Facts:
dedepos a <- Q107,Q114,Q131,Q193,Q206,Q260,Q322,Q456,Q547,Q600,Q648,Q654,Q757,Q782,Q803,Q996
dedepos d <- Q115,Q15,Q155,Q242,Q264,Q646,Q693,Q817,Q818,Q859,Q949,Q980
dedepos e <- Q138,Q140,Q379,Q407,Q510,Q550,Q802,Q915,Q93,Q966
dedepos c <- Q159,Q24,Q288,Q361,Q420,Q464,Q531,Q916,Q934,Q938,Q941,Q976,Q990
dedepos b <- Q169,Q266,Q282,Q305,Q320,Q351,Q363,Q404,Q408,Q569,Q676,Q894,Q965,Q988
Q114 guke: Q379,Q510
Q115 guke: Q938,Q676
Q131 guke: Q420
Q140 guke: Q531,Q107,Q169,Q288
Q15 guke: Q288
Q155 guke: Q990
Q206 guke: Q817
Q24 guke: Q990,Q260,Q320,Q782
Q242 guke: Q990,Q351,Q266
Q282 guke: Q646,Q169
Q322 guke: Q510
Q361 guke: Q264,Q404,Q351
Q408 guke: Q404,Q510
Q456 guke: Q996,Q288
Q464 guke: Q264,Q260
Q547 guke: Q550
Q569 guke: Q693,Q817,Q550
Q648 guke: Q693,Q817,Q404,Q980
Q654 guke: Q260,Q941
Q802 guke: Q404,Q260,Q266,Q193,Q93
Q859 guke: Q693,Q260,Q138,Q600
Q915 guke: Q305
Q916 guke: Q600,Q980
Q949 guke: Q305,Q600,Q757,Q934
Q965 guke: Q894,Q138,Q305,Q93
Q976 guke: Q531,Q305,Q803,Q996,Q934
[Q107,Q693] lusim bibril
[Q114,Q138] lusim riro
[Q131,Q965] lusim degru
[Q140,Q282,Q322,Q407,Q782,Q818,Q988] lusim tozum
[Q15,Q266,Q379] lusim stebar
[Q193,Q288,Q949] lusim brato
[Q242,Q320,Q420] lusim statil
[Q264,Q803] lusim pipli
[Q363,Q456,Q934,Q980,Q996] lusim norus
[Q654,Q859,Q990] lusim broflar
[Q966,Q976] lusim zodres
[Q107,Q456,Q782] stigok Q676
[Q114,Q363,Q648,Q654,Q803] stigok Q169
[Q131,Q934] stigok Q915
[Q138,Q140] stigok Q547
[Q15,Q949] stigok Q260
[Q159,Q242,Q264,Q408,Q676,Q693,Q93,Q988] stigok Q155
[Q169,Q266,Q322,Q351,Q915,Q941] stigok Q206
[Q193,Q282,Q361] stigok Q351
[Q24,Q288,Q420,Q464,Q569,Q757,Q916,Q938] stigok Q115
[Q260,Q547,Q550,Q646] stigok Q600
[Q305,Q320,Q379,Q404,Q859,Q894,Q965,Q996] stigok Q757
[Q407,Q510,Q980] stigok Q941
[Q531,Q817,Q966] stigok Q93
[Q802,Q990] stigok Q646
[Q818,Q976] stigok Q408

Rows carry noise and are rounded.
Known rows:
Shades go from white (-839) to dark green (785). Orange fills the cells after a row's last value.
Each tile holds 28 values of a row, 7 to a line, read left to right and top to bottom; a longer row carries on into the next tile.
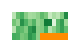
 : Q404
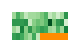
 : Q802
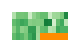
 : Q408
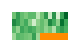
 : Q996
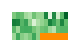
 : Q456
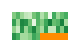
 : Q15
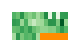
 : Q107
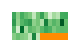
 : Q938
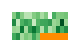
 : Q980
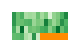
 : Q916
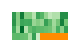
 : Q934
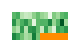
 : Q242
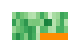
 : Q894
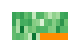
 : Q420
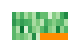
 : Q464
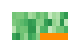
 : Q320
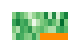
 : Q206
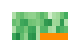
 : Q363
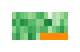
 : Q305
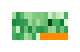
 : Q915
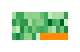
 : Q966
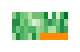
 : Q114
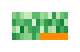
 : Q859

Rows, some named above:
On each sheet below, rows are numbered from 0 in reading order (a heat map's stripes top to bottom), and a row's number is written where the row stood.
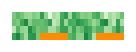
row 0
Q266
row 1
Q305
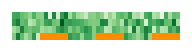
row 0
Q600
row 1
Q965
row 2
Q949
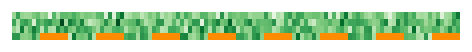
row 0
Q818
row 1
Q803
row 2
Q569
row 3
Q693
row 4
Q266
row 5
Q782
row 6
Q351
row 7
Q916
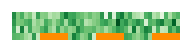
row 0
Q24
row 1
Q600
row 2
Q949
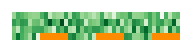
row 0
Q510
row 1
Q93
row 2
Q264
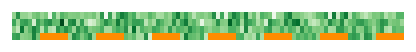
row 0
Q818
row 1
Q547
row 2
Q976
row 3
Q193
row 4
Q288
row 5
Q654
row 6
Q282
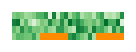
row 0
Q654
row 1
Q138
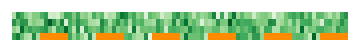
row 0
Q379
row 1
Q361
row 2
Q990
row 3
Q193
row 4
Q965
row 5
Q420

